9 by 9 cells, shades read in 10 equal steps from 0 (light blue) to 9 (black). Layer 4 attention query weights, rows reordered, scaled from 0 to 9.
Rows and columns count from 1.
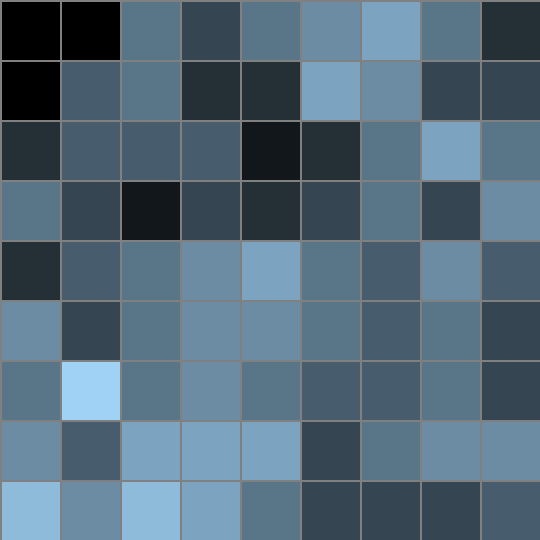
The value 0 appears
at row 7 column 2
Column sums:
47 44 36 37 41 43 38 38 45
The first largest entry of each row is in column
1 1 5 3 1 2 9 6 6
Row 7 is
4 0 4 3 4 5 5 4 6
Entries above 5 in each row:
4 5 3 6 1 2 1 1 3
